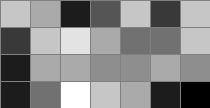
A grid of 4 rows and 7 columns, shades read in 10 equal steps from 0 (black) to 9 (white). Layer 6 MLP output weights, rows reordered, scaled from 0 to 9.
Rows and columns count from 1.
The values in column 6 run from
1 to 6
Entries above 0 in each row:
7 7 7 6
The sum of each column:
11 23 24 21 22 13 19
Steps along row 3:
up same down same up down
